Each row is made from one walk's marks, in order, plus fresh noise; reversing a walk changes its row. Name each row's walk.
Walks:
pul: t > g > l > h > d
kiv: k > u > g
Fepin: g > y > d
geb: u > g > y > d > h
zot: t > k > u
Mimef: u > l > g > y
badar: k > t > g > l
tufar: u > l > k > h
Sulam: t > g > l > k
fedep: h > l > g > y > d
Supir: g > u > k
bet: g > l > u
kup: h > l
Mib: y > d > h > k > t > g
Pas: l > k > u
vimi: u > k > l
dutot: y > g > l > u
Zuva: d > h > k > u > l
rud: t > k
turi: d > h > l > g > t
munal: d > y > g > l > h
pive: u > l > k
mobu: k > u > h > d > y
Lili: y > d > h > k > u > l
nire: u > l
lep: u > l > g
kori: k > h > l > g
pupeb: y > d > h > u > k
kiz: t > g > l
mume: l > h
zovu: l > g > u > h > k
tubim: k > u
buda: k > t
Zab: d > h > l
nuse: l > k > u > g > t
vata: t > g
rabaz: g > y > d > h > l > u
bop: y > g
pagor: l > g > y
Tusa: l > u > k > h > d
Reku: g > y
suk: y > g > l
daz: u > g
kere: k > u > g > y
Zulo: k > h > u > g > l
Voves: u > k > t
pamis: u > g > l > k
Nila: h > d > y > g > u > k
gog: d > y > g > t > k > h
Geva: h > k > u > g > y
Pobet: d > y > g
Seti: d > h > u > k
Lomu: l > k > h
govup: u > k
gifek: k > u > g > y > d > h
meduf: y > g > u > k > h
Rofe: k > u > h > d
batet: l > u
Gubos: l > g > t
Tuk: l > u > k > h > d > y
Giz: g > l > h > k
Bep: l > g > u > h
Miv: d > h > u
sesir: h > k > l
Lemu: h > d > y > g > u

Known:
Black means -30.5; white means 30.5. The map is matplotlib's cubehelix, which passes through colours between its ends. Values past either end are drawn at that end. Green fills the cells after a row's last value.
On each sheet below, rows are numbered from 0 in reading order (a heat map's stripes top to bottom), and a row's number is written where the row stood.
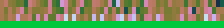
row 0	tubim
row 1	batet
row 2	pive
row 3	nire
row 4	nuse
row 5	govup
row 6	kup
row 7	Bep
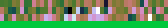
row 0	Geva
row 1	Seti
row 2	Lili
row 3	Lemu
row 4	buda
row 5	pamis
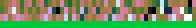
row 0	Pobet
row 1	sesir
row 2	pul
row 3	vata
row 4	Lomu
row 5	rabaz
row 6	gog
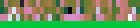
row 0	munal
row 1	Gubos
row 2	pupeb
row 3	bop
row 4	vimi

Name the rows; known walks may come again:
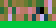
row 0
kiz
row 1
geb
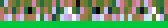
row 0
nuse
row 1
pul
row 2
Nila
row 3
Lili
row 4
pive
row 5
Tuk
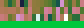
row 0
zot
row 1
bet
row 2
pamis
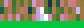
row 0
mume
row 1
meduf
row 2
Voves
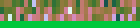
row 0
Giz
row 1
Pas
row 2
Pobet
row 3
rud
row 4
Mimef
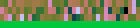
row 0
Gubos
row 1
Reku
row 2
badar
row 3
Zab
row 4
Fepin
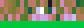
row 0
batet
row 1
Lemu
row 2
Supir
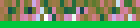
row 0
Miv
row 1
Tusa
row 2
Zuva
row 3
daz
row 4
Lomu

